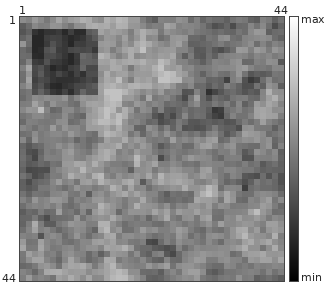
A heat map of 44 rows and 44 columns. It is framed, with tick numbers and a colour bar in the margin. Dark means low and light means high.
In the top left lies a patch that is lower than the rest. There are no regular stripes. No row or column stands out. The texture is blotchy. The ninth with the lowest average is the top left.
